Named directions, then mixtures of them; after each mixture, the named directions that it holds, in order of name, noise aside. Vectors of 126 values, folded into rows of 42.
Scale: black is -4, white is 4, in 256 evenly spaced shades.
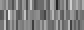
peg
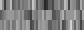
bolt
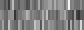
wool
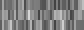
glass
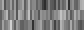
bolt, glass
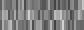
glass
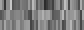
bolt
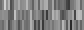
bolt, wool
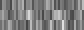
bolt, glass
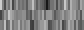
bolt, peg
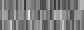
glass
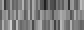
bolt, glass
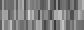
glass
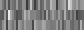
peg, wool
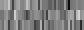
wool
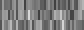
glass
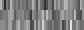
bolt, wool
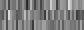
peg, wool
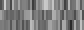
bolt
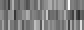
wool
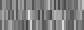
bolt, glass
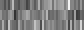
wool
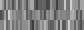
bolt, peg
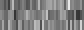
wool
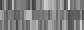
bolt, wool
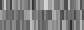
bolt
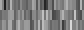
bolt, wool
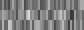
glass, wool
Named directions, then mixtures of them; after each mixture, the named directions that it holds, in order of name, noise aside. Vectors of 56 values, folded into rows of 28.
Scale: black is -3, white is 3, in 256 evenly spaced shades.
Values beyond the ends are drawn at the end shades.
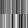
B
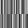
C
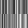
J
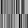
B, C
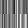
J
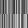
B, J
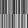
B, J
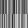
B, J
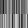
B, J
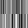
B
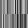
C, J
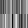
B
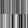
B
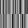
C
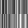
J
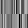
B, C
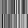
C, J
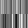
B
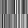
C, J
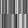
B, J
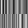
C, J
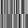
C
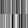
B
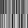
B, J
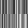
J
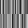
C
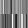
B, C
